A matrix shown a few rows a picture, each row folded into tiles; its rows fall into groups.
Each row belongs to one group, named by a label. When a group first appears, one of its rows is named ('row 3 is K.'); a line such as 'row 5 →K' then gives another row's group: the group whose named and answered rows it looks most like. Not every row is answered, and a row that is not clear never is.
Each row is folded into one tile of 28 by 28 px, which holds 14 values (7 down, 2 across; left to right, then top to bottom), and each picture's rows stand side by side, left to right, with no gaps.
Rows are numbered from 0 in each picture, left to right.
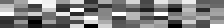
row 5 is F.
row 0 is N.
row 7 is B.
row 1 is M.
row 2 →M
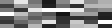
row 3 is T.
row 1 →T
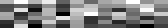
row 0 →M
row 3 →N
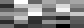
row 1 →N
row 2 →N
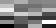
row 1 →T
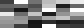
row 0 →F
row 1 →M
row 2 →M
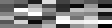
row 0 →B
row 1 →N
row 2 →B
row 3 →T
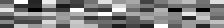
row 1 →F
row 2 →B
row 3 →F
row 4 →N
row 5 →B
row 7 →B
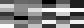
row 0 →T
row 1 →T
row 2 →T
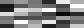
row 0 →B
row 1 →T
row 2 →M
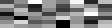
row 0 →T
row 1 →M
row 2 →M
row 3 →N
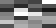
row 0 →B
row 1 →F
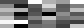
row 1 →M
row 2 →M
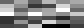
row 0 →N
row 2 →N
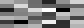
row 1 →T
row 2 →B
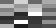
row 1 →N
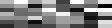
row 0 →M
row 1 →M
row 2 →F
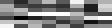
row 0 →T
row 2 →F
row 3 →M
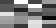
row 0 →F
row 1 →T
